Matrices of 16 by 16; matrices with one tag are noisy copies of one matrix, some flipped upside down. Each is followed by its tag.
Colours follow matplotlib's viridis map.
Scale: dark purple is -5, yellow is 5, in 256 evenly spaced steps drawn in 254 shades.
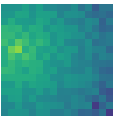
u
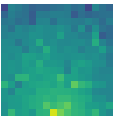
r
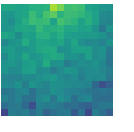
r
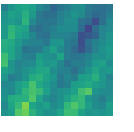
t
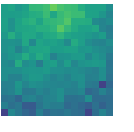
r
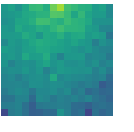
r
